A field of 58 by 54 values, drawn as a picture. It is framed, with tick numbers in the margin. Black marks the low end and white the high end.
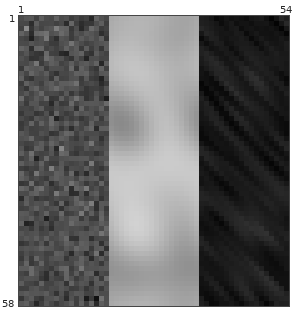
It is made of 1 by 3 panels. Panel 1,1: low, fine-grained. Panel 1,2: high, smooth. Panel 1,3: very low, slanting down to the right, faint in contrast.
